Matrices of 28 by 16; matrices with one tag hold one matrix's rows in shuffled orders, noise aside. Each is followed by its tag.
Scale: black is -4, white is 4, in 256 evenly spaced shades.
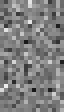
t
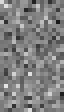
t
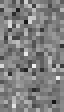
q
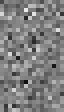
q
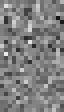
t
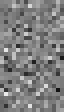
t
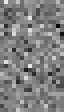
t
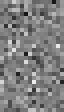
q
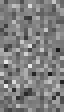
t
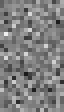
t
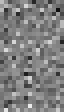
t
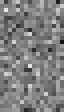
t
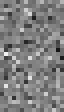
t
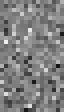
t
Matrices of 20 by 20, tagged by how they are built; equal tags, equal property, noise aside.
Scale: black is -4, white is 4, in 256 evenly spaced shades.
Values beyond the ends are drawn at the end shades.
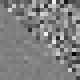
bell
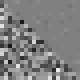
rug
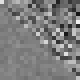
bell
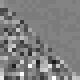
rug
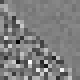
rug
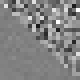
bell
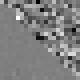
bell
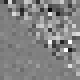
bell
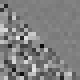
rug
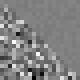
rug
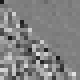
rug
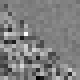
rug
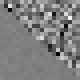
bell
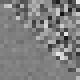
bell
